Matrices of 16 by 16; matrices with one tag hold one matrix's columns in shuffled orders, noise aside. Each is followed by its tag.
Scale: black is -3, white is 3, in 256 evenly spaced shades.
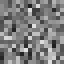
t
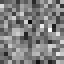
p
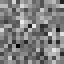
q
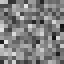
p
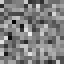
p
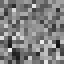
t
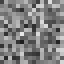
q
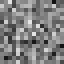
q
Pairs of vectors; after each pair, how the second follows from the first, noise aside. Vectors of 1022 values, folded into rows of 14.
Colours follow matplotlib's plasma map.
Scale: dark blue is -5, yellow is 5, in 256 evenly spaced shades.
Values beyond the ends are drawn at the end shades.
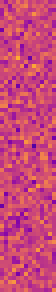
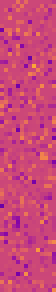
partly zeroed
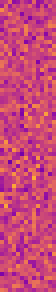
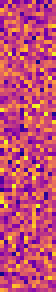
scaled up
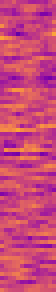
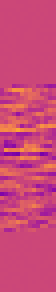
partly zeroed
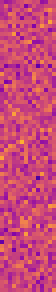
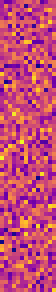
scaled up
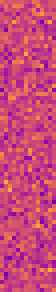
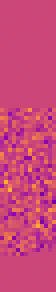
partly zeroed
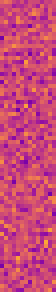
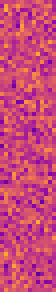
shuffled
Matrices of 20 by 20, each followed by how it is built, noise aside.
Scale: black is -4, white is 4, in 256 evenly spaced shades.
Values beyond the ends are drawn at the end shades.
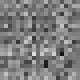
low rank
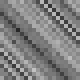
Toeplitz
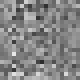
low rank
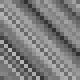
Toeplitz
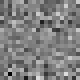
low rank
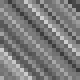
Toeplitz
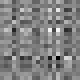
low rank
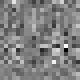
low rank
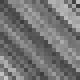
Toeplitz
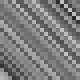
Toeplitz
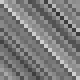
Toeplitz
